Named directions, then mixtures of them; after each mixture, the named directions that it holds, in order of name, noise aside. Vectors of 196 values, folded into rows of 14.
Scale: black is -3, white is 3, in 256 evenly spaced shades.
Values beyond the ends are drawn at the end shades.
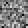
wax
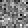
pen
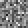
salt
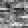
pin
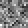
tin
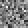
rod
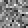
salt, wax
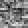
pin, rod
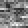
pin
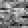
pin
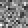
rod, tin, wax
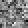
pin, rod, tin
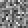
salt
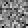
wax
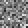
pen, wax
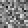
rod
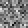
tin, wax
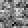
pen, pin, tin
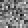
pen, pin, rod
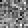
pen, pin, tin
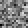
tin, wax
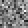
rod, tin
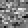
pen, pin, rod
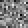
pen, rod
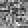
pin, salt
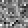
tin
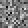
rod, salt, tin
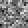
tin
